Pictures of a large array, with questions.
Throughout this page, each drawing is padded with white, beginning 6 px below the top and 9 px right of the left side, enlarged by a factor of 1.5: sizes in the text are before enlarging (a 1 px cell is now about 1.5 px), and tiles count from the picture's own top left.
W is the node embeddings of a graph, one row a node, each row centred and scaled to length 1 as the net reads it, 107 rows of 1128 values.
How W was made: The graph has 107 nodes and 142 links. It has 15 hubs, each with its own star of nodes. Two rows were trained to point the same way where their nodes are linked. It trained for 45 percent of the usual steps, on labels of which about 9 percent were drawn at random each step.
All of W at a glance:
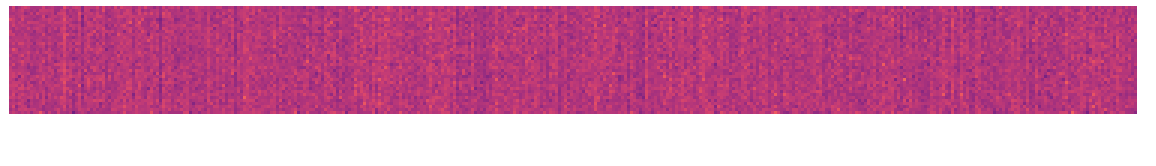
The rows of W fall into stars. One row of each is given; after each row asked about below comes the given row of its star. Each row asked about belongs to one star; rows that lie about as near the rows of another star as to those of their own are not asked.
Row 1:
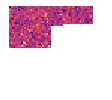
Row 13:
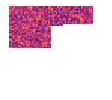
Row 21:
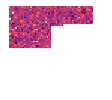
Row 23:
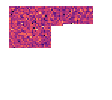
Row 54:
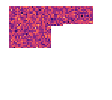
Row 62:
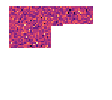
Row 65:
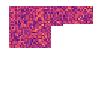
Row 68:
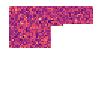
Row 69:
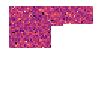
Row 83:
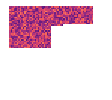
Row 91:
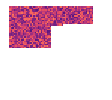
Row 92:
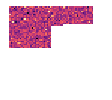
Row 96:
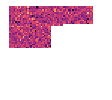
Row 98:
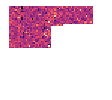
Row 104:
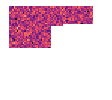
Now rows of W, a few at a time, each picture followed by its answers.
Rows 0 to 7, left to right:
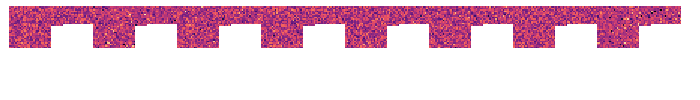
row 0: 92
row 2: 96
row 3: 92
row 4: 83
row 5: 21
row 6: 65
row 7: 104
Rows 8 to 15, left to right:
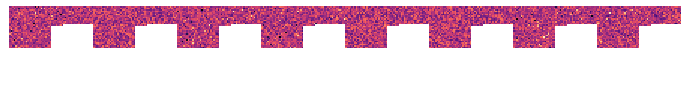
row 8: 23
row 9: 1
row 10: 91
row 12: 62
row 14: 62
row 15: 91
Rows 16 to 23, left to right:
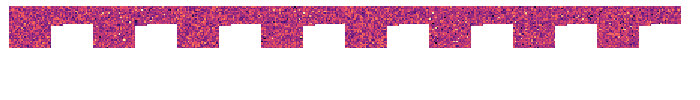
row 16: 69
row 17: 21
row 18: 69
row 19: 92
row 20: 68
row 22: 83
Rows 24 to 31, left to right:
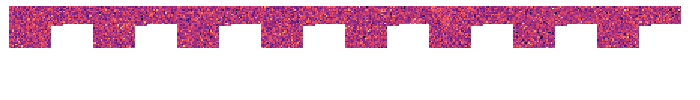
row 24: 62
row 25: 62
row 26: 91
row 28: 83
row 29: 92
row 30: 98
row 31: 65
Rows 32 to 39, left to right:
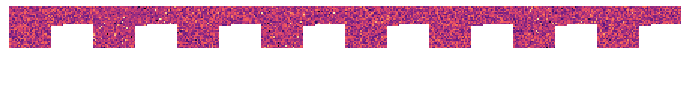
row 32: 96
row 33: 21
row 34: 98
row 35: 23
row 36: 91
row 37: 54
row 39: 83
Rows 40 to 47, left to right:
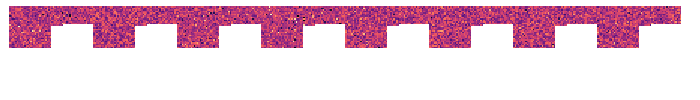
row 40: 69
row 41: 98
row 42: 69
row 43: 104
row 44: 83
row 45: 65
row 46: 13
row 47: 91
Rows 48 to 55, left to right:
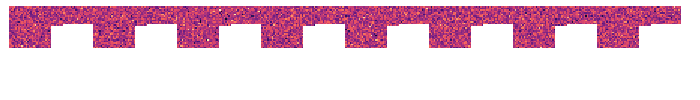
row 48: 62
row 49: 13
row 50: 96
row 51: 62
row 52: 96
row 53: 96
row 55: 54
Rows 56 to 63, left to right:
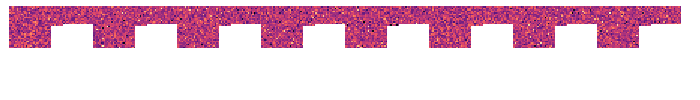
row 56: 83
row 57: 68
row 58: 62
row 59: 54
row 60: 54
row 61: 104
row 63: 13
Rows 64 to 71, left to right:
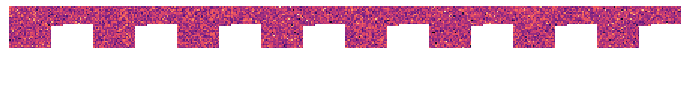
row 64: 65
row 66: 83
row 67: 65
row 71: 65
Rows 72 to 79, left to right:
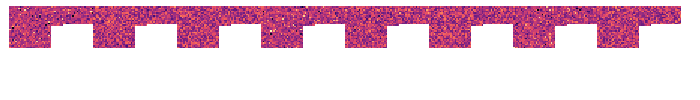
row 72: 96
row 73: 62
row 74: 69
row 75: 91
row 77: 23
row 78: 13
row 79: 21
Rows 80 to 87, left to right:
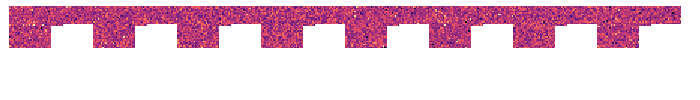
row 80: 54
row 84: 68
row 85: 98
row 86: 54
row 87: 54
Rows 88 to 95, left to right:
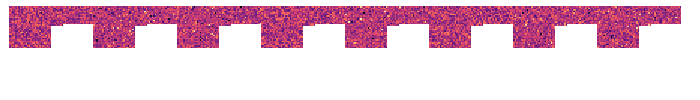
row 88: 54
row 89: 69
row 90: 1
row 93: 104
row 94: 65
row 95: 1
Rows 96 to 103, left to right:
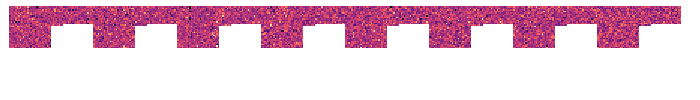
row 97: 65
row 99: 13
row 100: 104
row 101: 96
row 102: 21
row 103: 98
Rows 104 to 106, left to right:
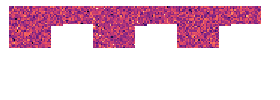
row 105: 13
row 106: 83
